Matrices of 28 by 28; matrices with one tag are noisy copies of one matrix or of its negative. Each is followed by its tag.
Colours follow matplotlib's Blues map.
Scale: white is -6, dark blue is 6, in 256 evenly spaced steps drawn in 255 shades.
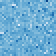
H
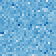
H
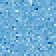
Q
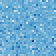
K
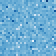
K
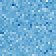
H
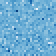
Q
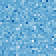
K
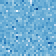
Q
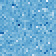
H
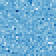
Q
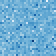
K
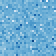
K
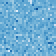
Q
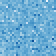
K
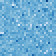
H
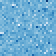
H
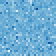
Q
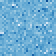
H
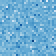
K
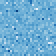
Q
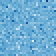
K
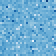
K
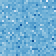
K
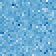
H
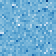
H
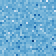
K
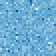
Q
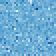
Q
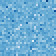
K
